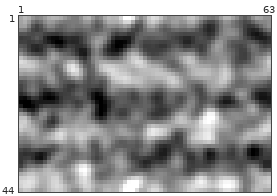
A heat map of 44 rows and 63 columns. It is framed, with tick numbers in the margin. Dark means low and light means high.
The ninth with the lowest average is the middle left. Horizontal stripes repeat 3 times down the table. On average the colour sits 50% of the way up the scale. No lone cell stands out from its neighbours. No seam splits the table.
